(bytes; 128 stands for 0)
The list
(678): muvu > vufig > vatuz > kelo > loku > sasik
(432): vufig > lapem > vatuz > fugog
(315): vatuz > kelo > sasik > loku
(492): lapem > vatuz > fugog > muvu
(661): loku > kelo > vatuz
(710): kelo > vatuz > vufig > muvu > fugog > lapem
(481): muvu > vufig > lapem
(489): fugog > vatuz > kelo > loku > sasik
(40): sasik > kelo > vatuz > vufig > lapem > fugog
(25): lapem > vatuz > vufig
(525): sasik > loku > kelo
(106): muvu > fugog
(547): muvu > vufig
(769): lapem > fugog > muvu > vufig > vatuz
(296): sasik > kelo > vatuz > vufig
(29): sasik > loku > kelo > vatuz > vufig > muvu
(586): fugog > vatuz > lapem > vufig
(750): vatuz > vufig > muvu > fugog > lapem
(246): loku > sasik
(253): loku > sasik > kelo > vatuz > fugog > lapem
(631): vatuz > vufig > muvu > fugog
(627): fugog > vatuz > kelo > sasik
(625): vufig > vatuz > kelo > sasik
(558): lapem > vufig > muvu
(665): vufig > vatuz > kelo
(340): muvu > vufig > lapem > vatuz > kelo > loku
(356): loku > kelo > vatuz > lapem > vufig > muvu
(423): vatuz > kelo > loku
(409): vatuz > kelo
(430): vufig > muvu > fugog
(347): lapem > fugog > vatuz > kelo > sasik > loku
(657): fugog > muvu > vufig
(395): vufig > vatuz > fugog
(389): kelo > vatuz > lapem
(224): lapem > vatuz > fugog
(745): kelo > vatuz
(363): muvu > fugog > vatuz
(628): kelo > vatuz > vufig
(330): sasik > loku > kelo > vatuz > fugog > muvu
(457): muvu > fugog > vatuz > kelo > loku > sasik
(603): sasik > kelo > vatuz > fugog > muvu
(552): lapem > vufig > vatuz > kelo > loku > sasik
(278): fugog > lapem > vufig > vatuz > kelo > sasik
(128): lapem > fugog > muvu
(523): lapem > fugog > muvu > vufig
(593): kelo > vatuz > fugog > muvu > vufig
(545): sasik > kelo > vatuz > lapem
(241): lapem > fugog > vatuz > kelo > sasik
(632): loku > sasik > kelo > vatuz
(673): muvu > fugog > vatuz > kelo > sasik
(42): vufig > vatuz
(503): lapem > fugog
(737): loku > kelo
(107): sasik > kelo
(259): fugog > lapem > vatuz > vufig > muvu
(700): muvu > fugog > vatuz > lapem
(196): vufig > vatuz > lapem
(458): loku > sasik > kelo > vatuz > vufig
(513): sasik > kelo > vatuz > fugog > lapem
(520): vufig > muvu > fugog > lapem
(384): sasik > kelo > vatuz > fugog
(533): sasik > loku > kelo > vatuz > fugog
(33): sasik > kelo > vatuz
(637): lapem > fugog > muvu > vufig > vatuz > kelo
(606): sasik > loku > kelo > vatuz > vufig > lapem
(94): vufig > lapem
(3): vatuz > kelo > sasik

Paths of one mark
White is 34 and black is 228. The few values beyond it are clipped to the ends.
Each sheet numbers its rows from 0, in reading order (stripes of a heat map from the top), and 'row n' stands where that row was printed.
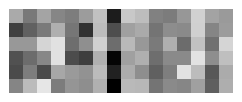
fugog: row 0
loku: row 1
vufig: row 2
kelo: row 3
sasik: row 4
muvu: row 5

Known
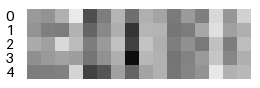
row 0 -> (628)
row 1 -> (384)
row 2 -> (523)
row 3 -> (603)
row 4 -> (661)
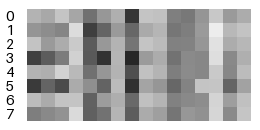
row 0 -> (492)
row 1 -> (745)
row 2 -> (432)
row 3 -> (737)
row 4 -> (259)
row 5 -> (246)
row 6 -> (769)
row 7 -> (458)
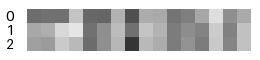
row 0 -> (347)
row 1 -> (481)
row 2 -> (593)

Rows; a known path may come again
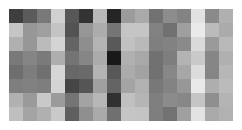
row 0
(737)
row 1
(224)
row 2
(710)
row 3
(673)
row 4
(552)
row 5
(661)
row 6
(631)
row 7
(700)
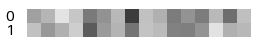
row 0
(558)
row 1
(432)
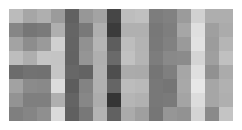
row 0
(363)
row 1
(533)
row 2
(40)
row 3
(769)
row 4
(347)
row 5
(513)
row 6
(384)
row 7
(458)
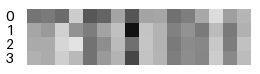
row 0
(632)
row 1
(430)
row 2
(481)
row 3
(259)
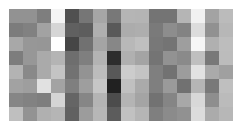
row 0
(545)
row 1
(340)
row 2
(389)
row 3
(29)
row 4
(503)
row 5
(657)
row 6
(278)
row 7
(395)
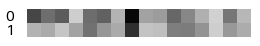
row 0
(107)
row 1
(492)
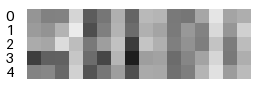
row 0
(253)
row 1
(628)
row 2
(523)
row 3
(525)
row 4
(33)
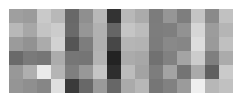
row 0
(593)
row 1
(750)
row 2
(637)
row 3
(457)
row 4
(547)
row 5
(745)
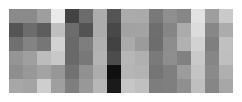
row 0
(665)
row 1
(315)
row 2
(625)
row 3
(356)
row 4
(603)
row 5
(128)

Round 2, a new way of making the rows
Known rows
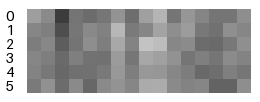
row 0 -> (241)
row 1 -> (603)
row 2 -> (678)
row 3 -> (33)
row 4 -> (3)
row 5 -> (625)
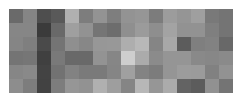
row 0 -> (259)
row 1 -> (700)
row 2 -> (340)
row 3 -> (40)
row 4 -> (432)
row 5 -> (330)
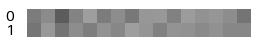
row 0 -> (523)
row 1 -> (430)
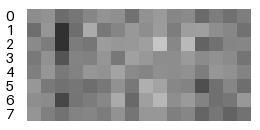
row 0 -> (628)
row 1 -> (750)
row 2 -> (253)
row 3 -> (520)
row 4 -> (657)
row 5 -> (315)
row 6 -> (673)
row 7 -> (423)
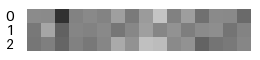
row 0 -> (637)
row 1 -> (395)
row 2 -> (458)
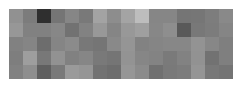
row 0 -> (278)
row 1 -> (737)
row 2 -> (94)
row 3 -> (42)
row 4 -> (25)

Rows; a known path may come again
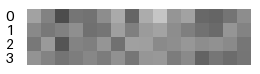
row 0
(457)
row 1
(107)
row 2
(520)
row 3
(423)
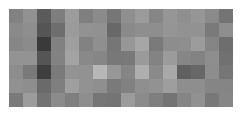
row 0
(523)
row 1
(363)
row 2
(769)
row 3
(128)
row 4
(330)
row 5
(106)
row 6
(42)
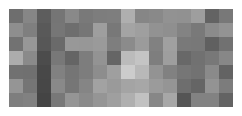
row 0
(586)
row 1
(384)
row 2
(593)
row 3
(347)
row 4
(606)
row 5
(533)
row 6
(340)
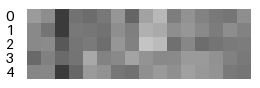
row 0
(241)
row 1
(513)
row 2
(552)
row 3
(481)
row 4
(700)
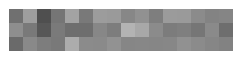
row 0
(631)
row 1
(545)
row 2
(547)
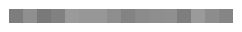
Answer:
(657)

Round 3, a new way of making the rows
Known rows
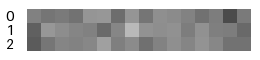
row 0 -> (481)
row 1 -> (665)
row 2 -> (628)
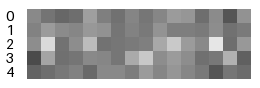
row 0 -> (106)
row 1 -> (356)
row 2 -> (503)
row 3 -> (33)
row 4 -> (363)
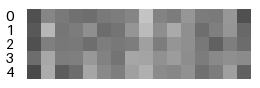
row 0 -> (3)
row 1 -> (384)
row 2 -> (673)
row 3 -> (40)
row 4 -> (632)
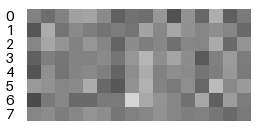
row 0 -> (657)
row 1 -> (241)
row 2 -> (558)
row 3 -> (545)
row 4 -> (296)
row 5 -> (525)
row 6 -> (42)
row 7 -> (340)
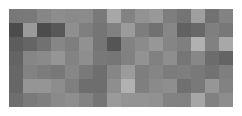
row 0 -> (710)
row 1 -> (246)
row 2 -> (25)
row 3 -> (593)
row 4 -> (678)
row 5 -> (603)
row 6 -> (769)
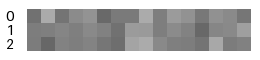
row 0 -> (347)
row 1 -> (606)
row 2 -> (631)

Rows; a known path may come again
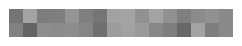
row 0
(40)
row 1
(750)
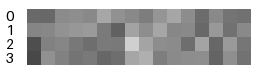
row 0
(389)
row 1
(520)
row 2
(42)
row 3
(625)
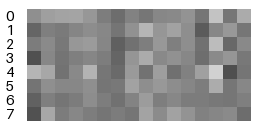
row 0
(128)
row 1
(545)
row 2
(523)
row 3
(296)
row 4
(737)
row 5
(637)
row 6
(678)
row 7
(241)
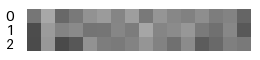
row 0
(661)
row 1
(627)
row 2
(246)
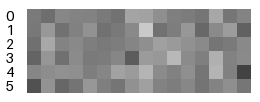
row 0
(631)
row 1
(315)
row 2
(432)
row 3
(224)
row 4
(409)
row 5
(458)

